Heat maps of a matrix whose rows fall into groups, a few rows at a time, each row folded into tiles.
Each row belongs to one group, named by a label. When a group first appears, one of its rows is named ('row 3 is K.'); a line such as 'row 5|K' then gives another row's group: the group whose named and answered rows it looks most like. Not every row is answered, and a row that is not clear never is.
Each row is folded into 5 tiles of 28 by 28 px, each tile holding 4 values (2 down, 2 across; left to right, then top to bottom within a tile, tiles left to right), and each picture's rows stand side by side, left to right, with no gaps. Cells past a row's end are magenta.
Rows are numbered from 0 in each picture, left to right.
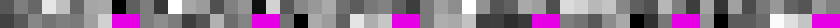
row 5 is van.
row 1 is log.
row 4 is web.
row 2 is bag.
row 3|web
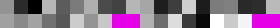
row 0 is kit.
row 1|kit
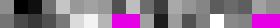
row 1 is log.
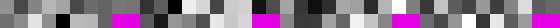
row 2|van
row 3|bag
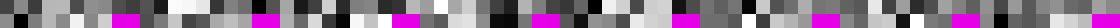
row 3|web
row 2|kit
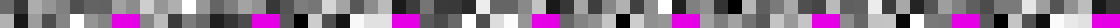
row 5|kit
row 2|bag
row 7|bag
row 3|van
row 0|log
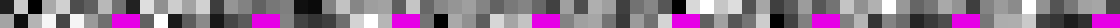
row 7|web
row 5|web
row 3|bag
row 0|bag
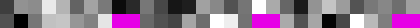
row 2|log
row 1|van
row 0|bag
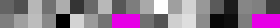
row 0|log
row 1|web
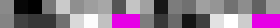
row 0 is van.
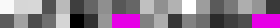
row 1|web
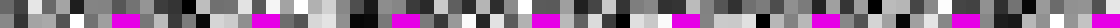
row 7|van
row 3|bag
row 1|van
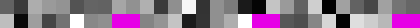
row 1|kit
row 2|van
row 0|log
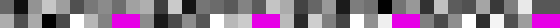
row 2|kit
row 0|log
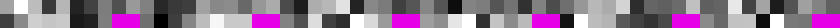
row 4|web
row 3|kit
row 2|log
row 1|van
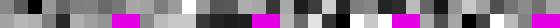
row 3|log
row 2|kit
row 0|kit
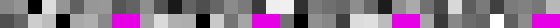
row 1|kit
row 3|log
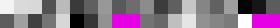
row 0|web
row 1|kit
